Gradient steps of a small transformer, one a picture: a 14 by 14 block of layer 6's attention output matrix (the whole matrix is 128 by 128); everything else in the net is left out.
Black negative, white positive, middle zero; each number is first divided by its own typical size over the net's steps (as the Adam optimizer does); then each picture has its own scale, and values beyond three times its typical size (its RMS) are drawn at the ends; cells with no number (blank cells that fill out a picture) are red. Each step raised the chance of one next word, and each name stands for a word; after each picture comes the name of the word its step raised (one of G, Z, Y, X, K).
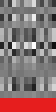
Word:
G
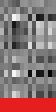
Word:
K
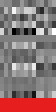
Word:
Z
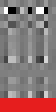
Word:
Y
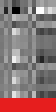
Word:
Y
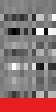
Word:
Z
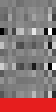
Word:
Z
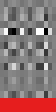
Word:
Z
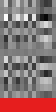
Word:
K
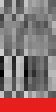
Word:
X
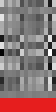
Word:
G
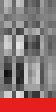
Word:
X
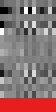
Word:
Y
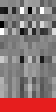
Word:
Y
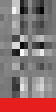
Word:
G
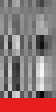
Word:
X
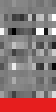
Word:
Z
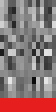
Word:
G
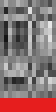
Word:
K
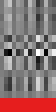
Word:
G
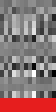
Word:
K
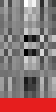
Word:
G
